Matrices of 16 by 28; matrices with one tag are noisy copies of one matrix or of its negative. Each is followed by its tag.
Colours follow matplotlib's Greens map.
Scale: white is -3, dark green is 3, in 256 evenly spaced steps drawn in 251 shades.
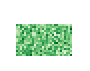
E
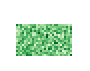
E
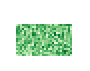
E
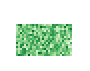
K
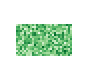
E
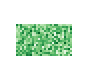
E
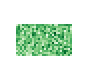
E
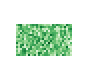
K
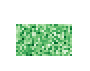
E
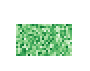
K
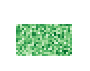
E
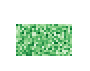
E
